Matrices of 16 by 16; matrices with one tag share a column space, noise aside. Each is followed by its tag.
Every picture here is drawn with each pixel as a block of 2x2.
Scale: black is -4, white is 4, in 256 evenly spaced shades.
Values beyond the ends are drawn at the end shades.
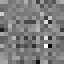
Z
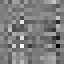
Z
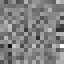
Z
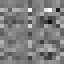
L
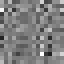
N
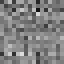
N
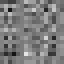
N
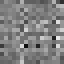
Z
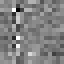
N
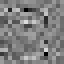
L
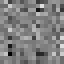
N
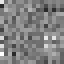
N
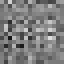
Z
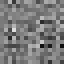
Z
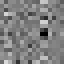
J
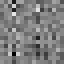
N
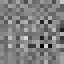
Z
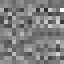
L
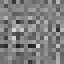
Z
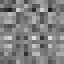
N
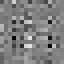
Z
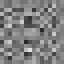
L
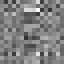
N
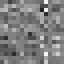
N
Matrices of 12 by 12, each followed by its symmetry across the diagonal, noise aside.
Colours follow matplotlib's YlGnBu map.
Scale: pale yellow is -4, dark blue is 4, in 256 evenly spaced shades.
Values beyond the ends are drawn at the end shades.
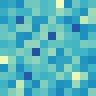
symmetric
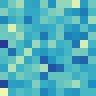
neither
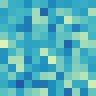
neither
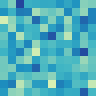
antisymmetric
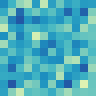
symmetric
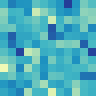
antisymmetric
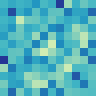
symmetric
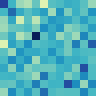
symmetric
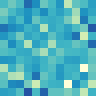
symmetric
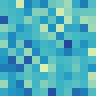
antisymmetric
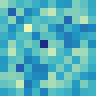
symmetric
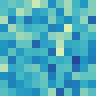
neither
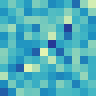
antisymmetric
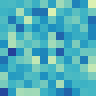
antisymmetric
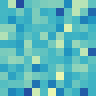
neither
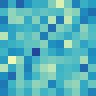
neither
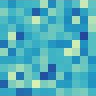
antisymmetric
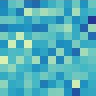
neither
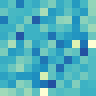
symmetric
